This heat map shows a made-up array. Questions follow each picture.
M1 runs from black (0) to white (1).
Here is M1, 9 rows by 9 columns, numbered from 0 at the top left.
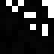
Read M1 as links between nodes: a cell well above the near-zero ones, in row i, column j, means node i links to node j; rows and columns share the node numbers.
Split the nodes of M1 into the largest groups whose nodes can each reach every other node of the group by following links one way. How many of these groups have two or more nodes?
0
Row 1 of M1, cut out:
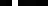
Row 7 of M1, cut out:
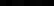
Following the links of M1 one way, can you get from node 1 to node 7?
yes
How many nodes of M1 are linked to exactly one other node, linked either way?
1
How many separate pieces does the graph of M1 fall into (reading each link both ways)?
2
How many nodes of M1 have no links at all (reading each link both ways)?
1
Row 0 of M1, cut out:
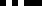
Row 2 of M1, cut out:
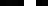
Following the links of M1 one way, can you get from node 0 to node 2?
yes
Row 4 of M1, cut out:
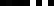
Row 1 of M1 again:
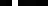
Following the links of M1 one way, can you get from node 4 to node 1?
no
